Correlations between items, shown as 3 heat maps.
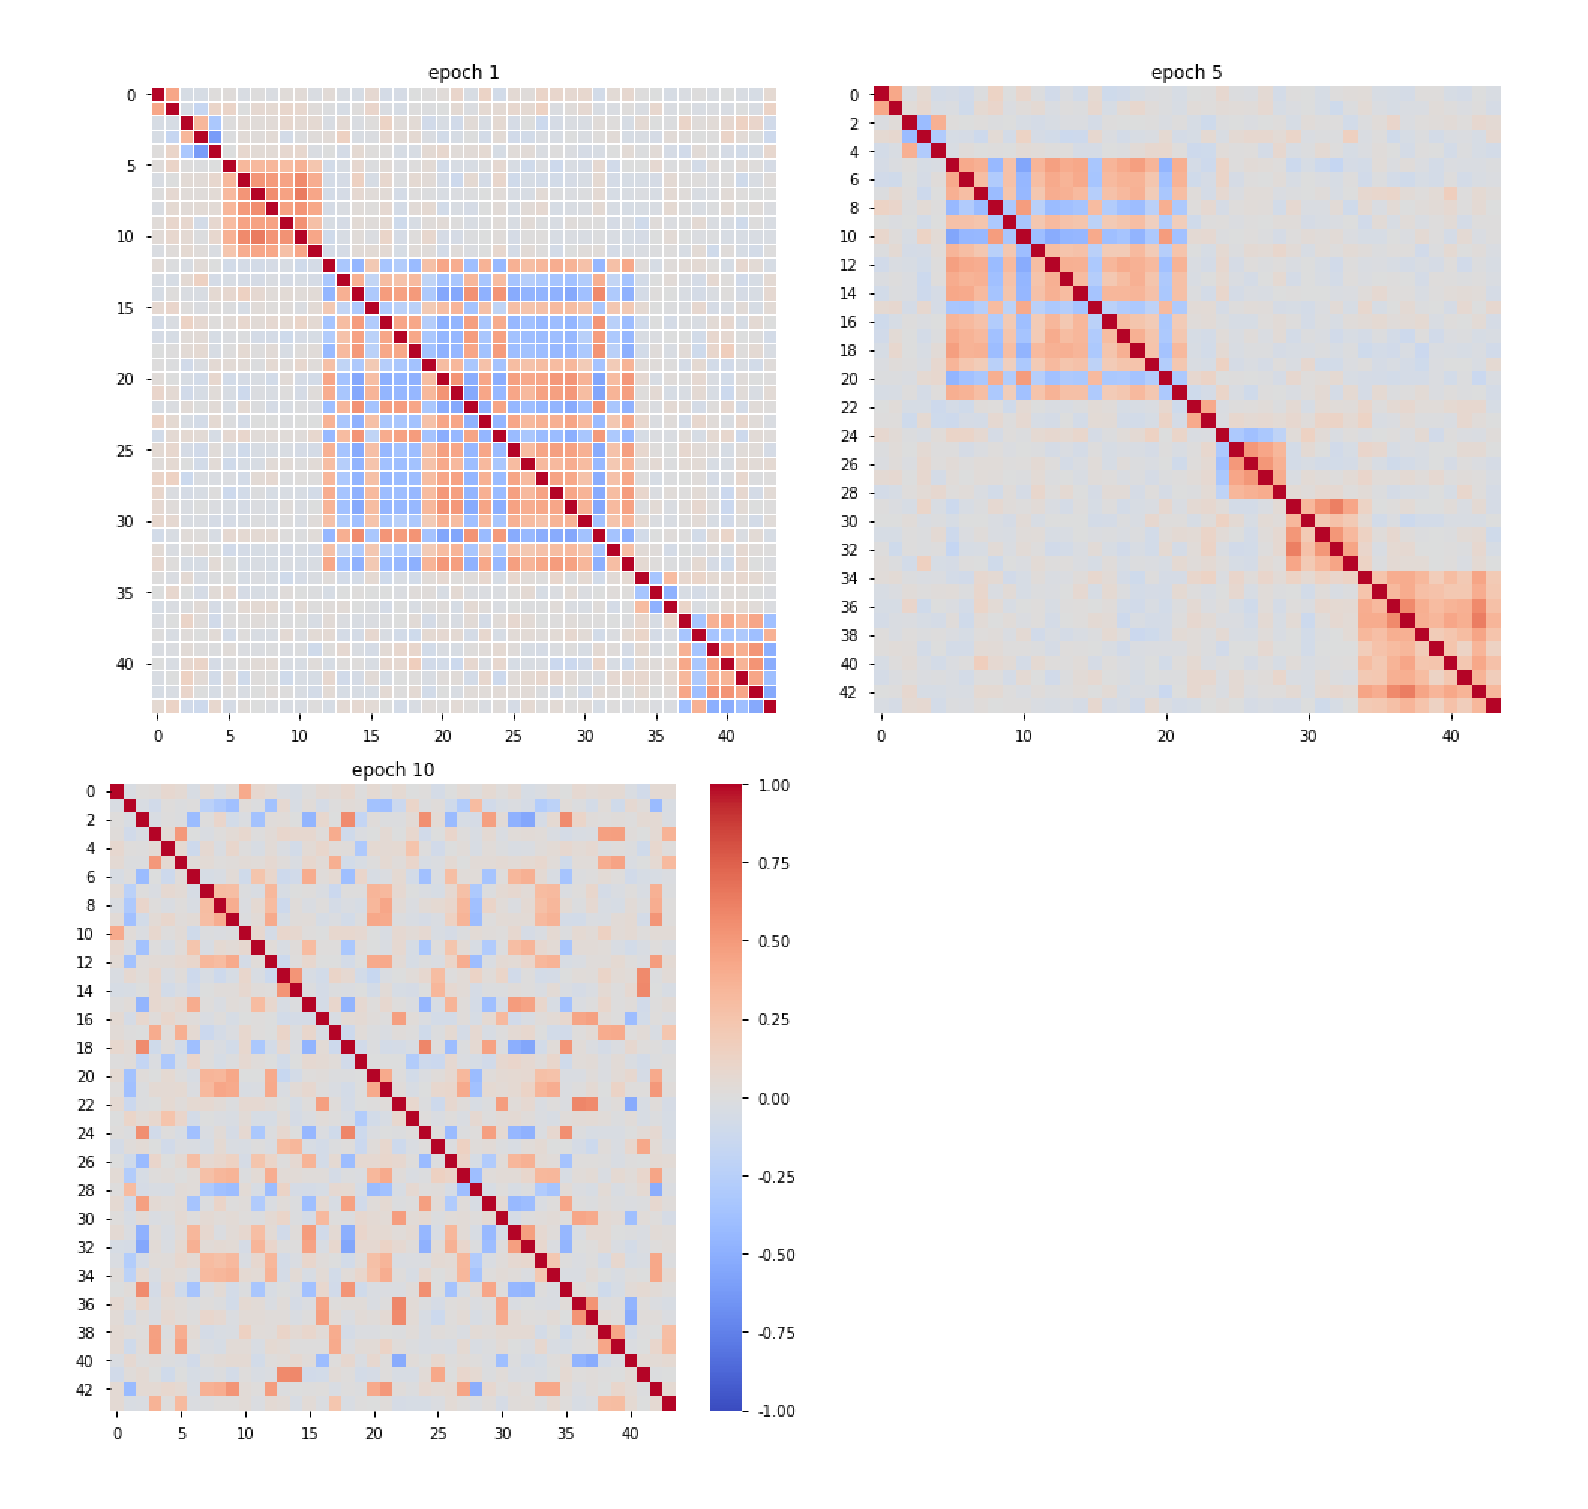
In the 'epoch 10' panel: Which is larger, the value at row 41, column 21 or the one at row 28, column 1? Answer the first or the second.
the second
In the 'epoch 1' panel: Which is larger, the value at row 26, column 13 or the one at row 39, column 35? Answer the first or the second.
the second
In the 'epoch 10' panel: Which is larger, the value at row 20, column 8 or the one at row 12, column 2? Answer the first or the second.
the first
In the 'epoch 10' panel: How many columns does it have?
44
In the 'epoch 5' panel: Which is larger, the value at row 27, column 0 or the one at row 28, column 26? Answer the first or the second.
the second
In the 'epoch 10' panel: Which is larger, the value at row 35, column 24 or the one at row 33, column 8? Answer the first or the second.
the first
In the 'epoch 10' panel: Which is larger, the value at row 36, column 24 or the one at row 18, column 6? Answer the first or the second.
the first
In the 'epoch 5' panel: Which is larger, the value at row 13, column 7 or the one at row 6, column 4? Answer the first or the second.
the first
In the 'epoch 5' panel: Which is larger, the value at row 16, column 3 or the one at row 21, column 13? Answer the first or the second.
the second
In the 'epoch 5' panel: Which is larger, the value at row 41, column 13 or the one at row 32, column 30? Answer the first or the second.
the second
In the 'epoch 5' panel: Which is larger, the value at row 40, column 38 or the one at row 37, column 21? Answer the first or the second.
the first
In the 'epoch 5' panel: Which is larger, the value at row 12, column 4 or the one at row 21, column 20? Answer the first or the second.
the first
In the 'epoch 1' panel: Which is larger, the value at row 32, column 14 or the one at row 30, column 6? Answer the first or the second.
the second
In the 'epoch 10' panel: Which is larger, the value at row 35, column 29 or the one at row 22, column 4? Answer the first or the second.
the first
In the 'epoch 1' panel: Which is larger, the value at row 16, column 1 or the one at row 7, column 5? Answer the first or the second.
the second
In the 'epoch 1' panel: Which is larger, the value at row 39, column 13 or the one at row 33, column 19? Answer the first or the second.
the second
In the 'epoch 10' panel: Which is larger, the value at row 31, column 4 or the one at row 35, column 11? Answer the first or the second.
the first
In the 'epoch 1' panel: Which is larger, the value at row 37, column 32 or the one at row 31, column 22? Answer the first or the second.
the second
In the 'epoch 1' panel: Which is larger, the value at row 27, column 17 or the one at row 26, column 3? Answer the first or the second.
the second
